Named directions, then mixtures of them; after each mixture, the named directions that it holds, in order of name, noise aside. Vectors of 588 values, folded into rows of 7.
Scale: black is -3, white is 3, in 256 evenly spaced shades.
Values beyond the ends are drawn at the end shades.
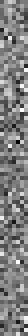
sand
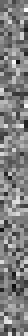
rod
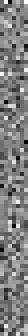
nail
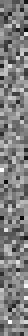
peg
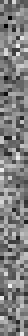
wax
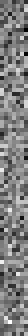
peg, rod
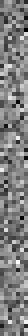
peg, sand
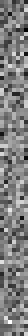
peg, rod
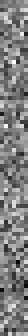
peg, rod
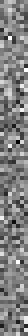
sand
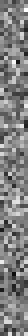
rod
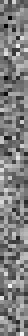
wax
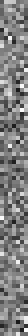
sand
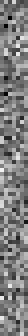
wax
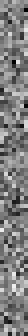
rod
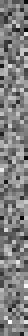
peg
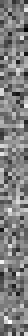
peg, rod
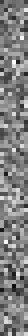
rod, wax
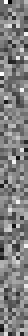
nail, peg
